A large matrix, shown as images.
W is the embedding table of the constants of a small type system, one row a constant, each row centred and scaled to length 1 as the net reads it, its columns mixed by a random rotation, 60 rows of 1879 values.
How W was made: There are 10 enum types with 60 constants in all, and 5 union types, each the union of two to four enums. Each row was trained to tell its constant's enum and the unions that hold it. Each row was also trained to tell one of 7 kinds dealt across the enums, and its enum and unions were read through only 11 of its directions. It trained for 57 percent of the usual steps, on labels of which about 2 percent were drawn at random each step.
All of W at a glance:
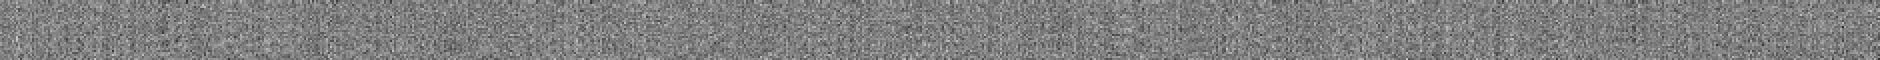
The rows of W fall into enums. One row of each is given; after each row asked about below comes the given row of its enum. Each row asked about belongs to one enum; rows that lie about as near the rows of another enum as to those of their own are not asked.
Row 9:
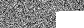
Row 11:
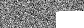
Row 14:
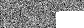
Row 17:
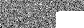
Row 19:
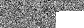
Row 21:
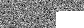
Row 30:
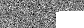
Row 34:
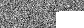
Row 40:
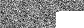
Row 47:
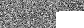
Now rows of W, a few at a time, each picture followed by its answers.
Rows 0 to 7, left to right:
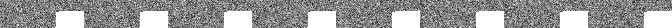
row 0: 9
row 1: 40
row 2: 40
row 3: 9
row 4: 30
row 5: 11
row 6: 47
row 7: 30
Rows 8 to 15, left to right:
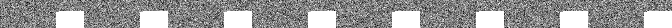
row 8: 19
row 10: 21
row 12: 17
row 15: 40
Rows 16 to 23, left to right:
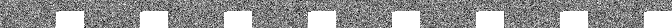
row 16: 40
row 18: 47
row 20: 9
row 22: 19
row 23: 19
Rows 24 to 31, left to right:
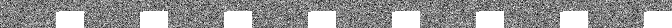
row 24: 21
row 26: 21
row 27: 21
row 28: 30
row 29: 40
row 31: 21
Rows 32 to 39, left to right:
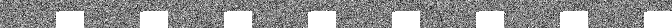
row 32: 9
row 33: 30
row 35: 17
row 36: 9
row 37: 11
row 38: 47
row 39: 47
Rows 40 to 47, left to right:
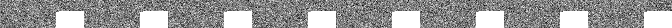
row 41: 40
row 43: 21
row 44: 19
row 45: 19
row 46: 19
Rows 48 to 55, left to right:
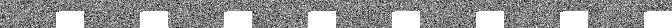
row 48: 17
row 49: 47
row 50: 21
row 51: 40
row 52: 34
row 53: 17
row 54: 9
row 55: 34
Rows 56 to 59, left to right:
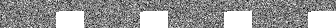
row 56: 11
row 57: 9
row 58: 19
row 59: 30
